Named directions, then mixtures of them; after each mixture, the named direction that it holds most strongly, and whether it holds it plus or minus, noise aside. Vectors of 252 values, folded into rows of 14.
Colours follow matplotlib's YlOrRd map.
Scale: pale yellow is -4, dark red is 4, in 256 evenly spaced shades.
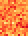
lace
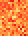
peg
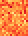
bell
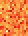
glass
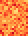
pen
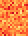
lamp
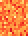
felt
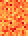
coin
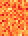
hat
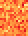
lamp, minus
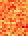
lace, plus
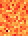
glass, minus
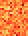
lamp, minus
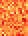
lamp, minus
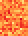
lace, plus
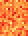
coin, minus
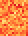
lamp, plus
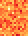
lamp, minus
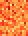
coin, minus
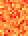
glass, plus
